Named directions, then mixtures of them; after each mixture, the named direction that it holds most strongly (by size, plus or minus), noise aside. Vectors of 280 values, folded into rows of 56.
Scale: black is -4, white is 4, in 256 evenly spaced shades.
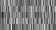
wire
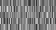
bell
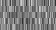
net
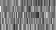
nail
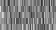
wire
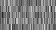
wire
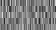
net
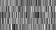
wire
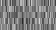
net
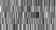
nail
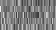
nail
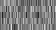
wire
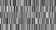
bell
